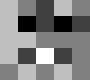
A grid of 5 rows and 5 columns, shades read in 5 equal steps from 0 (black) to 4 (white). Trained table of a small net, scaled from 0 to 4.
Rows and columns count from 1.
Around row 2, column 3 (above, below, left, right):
1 2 0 0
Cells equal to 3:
8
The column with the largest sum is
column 1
